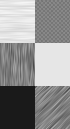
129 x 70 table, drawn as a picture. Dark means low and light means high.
The table splits into 3 rows of 2 panels. Panel 1,1: very high, streaked across, faint in contrast. Panel 1,2: middling, checkered, faint in contrast. Panel 2,1: middling, streaked downward. Panel 2,2: very high, flat. Panel 3,1: very low, flat. Panel 3,2: middling, slanting up to the right.
